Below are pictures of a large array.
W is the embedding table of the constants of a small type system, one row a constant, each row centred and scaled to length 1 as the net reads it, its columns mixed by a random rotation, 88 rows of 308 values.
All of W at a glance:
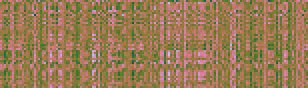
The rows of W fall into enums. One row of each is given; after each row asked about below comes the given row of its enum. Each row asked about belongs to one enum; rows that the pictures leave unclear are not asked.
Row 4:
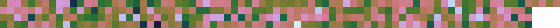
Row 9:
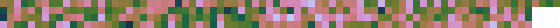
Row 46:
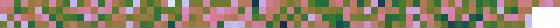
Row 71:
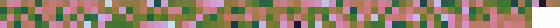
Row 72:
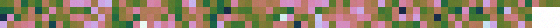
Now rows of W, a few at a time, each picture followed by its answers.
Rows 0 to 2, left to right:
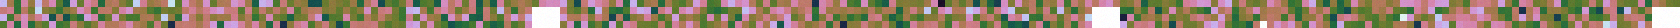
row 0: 46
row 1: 46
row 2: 72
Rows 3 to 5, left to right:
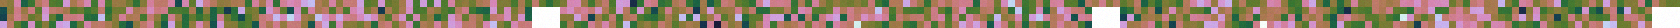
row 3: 9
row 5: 72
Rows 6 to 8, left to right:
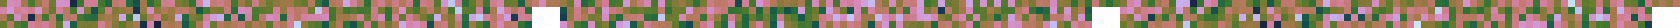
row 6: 4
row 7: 9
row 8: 4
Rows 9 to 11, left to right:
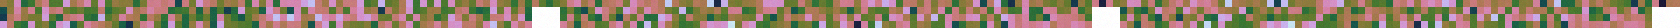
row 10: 71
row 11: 71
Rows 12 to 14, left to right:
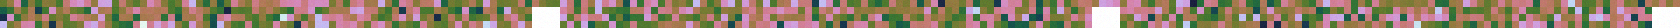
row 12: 72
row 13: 46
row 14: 4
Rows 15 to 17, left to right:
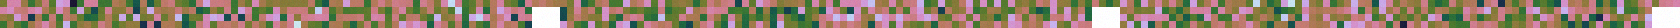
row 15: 4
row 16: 9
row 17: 46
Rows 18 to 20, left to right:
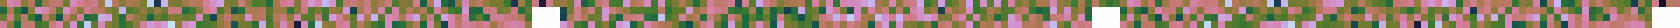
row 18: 71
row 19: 9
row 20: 71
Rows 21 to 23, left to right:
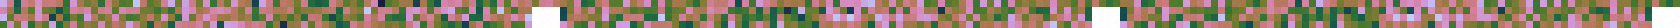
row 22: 9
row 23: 9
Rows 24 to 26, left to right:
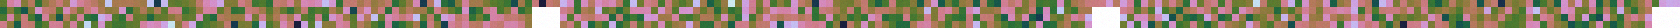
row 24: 71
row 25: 46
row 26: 46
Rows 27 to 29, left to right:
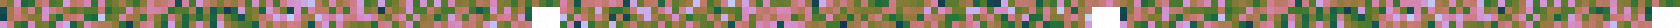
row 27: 9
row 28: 46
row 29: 9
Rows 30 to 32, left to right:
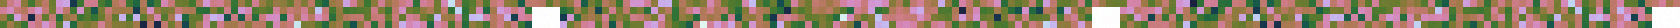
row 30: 4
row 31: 72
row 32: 4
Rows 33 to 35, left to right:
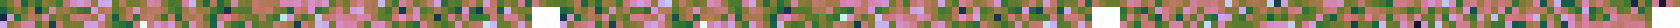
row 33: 72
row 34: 72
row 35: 71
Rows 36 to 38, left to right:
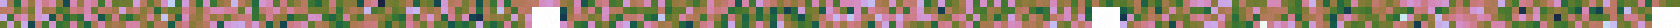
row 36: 46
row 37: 9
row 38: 72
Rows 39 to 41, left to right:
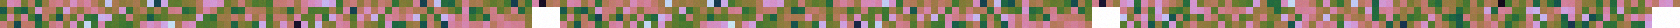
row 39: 71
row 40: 71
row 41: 46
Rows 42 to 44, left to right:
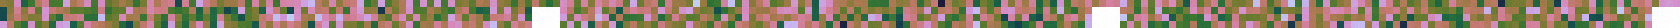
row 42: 9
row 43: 46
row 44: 46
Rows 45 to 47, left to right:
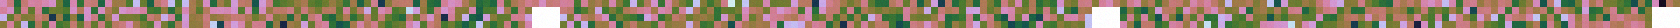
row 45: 46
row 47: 71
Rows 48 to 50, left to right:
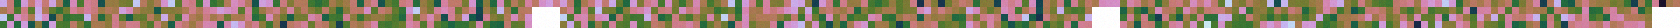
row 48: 46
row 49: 46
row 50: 71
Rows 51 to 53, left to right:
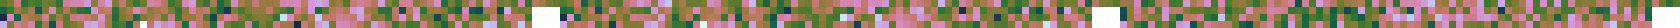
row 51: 72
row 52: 72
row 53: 9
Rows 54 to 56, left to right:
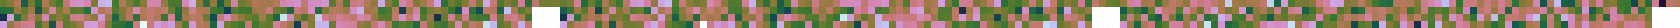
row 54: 72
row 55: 72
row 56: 71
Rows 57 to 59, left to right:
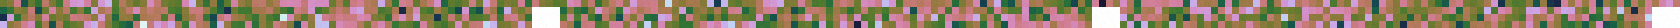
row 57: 72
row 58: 71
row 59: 46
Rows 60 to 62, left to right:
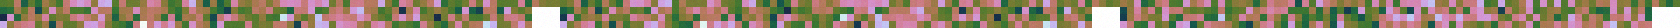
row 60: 72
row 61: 72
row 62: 9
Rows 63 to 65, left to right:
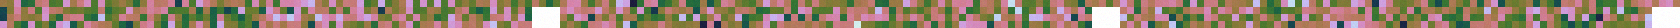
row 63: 9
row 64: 4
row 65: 46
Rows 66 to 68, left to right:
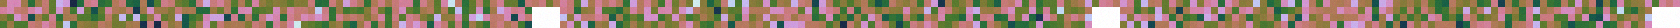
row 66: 4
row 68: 46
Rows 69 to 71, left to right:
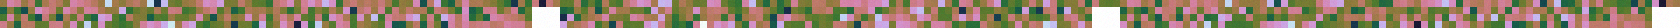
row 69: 71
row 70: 72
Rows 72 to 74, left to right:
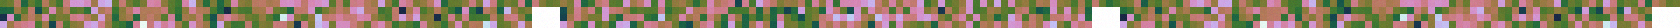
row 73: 9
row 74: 72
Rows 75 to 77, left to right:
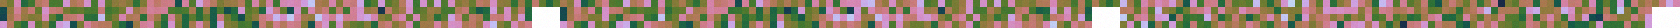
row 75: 9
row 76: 9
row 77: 46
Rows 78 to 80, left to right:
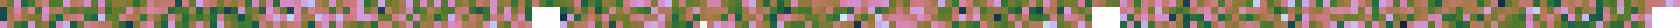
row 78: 9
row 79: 72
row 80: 46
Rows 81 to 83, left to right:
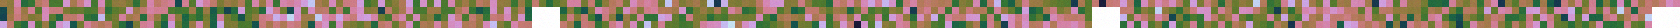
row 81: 9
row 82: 71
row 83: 46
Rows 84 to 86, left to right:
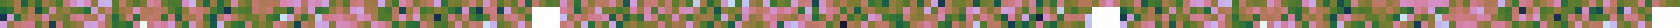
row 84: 72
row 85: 46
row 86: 72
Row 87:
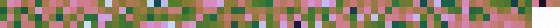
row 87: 71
